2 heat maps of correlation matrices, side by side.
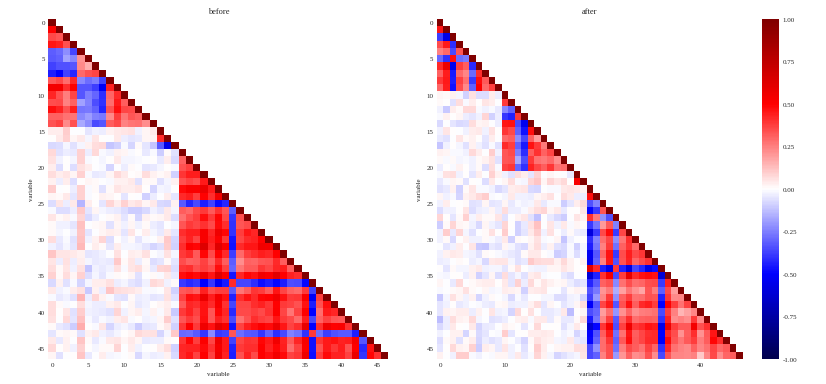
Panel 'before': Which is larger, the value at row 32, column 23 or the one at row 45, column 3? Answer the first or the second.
the first
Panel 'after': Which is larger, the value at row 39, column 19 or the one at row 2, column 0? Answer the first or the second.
the first
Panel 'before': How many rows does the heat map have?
47
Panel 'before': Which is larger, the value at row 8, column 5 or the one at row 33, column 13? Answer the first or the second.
the second
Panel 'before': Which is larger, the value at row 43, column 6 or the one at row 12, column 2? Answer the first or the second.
the second
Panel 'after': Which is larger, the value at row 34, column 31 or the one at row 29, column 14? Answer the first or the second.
the second
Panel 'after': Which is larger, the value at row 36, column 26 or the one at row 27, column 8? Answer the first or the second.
the first
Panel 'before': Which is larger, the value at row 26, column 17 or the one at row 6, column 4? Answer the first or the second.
the second
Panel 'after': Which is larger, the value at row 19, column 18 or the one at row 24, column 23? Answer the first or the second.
the second
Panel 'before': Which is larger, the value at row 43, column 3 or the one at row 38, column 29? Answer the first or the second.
the second
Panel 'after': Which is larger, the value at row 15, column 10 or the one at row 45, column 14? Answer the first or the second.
the first
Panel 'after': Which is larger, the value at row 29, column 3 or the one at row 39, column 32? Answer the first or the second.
the second
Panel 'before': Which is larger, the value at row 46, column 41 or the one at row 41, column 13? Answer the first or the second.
the first
